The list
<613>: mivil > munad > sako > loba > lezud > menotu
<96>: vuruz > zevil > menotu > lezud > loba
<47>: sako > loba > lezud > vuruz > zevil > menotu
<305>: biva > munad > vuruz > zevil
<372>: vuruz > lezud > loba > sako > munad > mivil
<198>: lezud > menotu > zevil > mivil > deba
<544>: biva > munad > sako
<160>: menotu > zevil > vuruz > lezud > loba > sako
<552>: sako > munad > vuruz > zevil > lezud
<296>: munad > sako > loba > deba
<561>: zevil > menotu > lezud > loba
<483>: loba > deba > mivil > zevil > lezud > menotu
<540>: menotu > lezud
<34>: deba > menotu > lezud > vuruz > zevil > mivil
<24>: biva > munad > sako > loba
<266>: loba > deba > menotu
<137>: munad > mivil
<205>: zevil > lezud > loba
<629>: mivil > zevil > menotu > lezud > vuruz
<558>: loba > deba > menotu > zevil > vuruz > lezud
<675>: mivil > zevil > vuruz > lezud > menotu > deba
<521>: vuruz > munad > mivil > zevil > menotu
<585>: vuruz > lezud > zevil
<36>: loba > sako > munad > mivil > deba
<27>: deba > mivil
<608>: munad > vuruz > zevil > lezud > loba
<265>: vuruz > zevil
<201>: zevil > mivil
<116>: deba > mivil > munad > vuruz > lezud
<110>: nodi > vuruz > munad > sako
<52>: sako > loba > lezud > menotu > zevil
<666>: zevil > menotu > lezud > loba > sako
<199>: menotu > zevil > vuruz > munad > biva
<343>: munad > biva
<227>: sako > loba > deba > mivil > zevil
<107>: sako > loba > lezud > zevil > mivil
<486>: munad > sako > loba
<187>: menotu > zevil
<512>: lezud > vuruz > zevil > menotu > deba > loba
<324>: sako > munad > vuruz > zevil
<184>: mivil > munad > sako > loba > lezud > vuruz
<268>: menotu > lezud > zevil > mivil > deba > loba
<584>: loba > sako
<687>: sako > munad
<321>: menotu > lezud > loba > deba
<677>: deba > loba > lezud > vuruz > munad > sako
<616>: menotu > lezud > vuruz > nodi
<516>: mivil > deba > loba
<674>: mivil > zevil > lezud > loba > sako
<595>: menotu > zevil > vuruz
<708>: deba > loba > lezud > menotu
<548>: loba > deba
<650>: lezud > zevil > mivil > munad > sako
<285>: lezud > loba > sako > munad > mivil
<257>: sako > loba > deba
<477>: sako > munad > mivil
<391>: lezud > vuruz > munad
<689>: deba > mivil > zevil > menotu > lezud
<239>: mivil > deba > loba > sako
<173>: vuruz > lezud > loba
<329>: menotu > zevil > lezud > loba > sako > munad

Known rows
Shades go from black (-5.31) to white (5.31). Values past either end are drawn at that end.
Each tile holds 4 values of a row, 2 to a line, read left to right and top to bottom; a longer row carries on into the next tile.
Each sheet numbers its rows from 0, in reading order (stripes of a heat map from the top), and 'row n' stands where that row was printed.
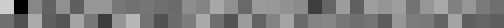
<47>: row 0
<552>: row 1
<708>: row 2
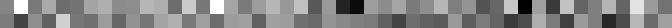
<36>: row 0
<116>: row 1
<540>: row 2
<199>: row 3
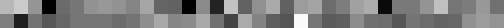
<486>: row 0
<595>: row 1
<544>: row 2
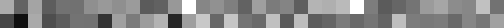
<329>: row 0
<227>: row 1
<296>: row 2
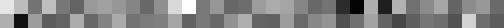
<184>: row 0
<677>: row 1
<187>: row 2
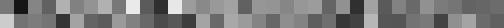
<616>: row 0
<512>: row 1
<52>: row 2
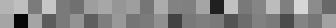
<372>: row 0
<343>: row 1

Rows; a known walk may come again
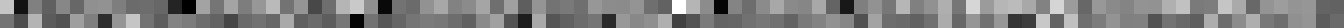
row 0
<47>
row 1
<540>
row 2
<486>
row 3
<329>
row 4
<24>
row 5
<137>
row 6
<268>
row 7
<558>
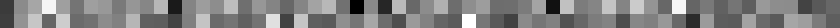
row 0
<198>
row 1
<201>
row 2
<595>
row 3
<343>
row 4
<160>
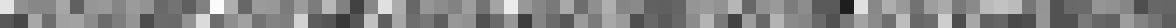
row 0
<512>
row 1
<34>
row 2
<483>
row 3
<173>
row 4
<585>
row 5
<27>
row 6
<666>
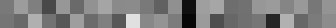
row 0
<324>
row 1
<613>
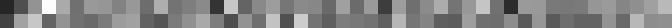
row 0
<689>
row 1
<265>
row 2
<266>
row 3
<477>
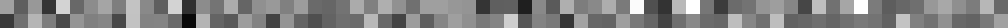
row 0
<305>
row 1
<96>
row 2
<552>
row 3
<616>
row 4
<257>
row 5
<296>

